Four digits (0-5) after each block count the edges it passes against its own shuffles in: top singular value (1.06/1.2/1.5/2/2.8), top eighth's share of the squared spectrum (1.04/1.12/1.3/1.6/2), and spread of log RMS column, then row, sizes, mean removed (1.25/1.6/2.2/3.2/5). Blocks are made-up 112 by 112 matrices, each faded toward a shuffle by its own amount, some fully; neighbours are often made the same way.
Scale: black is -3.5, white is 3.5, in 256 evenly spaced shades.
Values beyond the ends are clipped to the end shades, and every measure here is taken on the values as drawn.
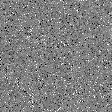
0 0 0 0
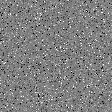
0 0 0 0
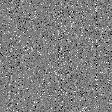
2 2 2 0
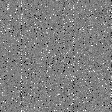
2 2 2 0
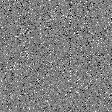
2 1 1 0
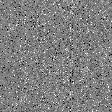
2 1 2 0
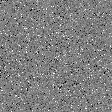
0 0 0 0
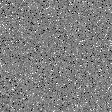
0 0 0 0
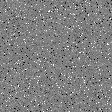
0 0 0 0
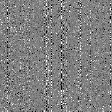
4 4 4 0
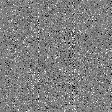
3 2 2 0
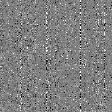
4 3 3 1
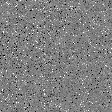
2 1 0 0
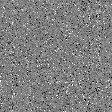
1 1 1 0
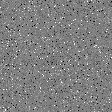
2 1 0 0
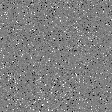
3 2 0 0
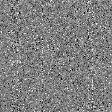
1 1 2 0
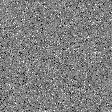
1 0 0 0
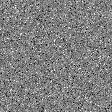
0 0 0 0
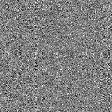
4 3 2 2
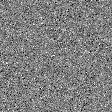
1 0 0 0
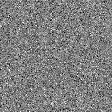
3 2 1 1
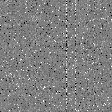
4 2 1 0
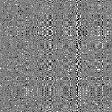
5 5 4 3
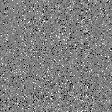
3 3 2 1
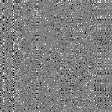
4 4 3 2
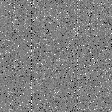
4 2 2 0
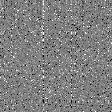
4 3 2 1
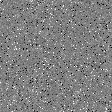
1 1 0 0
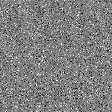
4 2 0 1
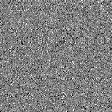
4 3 1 2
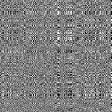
5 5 4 4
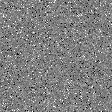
2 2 1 0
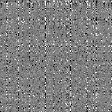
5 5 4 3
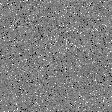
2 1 0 0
